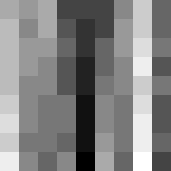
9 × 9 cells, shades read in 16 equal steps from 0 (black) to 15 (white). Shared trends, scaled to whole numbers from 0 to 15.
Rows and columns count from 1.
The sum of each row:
67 68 73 68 68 68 70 69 71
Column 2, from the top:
9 8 9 9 8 8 8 7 8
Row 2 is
11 8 10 5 3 4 9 12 6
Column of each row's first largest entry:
8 8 8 8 8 8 8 8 8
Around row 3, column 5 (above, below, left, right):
3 2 6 6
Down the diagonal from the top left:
10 8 9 5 2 8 7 14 4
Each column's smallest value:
10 7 6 4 0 4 6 12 4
